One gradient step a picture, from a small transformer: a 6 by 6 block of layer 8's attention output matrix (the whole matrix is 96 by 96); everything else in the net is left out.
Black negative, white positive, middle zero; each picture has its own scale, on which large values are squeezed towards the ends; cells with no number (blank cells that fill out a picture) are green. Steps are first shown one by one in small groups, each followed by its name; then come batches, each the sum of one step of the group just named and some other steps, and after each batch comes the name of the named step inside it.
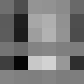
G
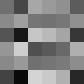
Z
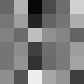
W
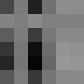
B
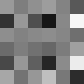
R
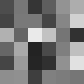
R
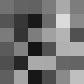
G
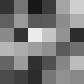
Z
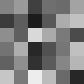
W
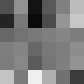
W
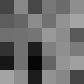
B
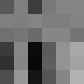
B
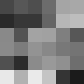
G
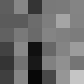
B
